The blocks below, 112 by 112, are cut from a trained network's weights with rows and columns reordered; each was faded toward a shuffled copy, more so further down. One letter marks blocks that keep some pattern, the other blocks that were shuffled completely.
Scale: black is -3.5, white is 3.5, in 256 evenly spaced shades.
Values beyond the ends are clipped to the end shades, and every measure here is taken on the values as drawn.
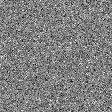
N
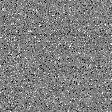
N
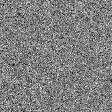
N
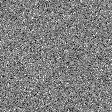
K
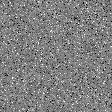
K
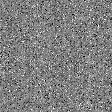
N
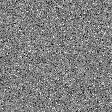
K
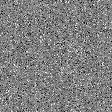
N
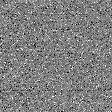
N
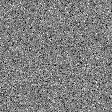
K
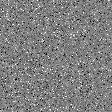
K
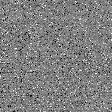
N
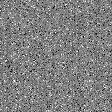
N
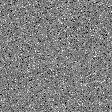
K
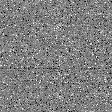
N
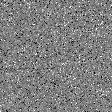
K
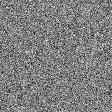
K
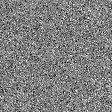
K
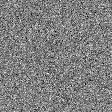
N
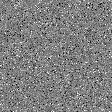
K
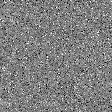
K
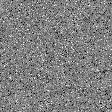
K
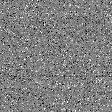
N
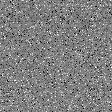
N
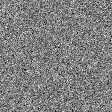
K
